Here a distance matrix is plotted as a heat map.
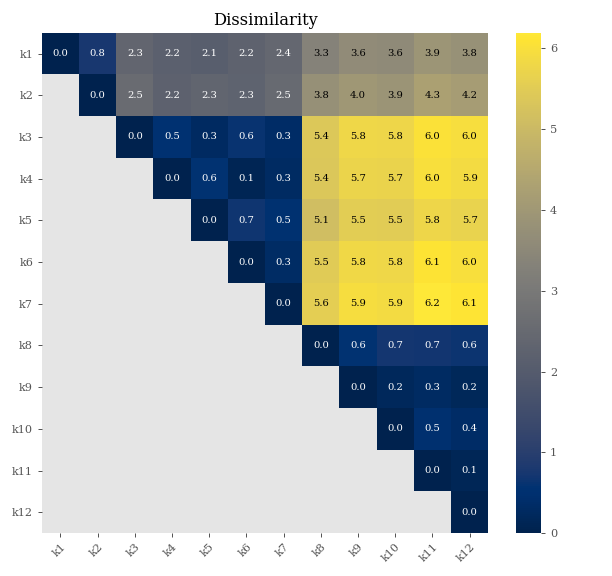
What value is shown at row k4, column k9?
5.7
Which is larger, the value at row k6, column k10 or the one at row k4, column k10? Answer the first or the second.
the first
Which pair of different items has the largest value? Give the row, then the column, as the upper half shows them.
k7, k11
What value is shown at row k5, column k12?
5.7
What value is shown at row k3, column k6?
0.6
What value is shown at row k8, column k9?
0.6
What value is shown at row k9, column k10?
0.2
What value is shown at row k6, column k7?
0.3
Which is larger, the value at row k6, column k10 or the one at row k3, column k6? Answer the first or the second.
the first
